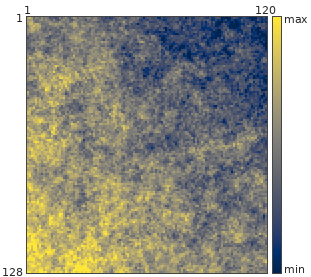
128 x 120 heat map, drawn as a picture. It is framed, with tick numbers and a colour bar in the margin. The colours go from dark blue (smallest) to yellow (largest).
Slope: up to the bottom left. Ninth with the highest average: bottom left. Stripes: none. Grain: blotchy. Mirror symmetry: none. Ninth with the lowest average: top right. Average level on the scale: 50%. Histogram: bell-shaped.
